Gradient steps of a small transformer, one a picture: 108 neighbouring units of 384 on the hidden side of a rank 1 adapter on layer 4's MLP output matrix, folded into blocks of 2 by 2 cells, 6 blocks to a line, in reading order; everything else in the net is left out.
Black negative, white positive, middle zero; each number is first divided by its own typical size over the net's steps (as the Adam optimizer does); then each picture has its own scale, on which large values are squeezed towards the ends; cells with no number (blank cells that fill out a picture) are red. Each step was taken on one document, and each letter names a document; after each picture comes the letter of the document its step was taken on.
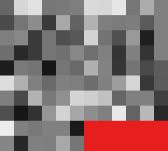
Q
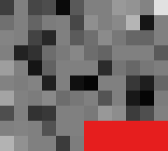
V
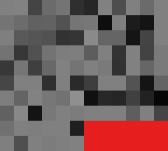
Q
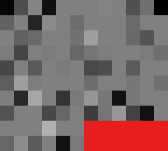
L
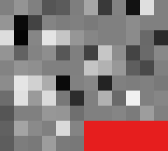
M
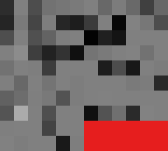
V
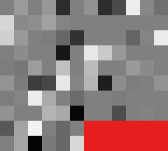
M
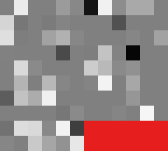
M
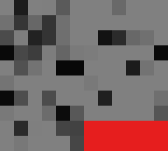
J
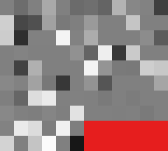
M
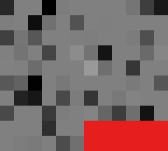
L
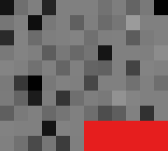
L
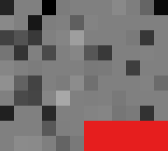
L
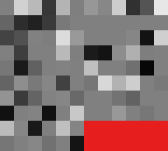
M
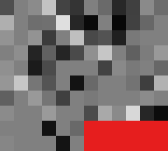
V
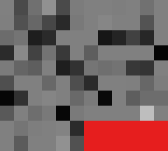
J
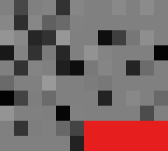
J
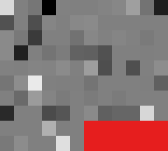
L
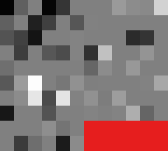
L
